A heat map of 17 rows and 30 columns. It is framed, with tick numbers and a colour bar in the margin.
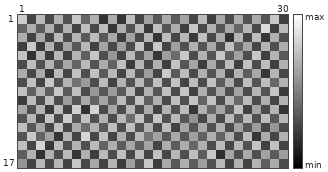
Overall the values sit about 50% of the way up the scale. No row or column stands out. The histogram has two humps. A checkerboard runs through the table. There is no seam. There is no overall slope.
